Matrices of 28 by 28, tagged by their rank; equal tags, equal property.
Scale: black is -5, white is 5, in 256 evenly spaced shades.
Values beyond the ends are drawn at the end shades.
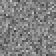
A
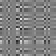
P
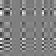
P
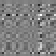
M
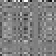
M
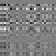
M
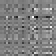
M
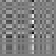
P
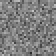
A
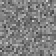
A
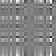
P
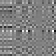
M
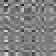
M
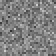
A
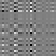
P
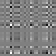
P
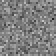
A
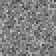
A
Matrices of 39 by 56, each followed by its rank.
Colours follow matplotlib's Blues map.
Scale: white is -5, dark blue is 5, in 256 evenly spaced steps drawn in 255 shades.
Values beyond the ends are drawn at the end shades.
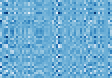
three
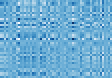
two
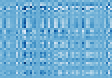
two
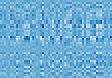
three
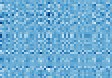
three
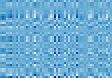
two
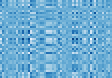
two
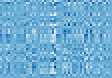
three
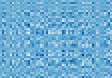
three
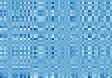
two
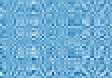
three
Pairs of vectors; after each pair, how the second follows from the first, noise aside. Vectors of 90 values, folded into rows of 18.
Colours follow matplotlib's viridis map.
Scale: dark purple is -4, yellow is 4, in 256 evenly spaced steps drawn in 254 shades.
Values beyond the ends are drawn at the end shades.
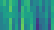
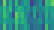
wrapped around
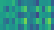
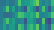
negated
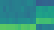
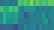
reversed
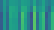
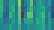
reversed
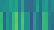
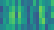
wrapped around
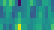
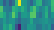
negated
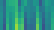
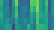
reversed
